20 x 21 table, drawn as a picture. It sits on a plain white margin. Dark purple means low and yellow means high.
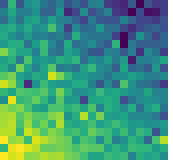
The ninth with the lowest average is the top right. Neither half mirrors the other. There are no regular stripes. The ninth with the highest average is the bottom left. The texture is fine-grained noise. There is an overall slope up to the bottom left.
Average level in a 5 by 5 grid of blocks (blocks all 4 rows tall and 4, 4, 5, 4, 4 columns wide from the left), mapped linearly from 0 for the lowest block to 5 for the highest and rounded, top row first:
2 2 1 0 0 / 3 2 2 1 1 / 3 3 2 2 2 / 4 4 3 3 2 / 5 5 4 3 3
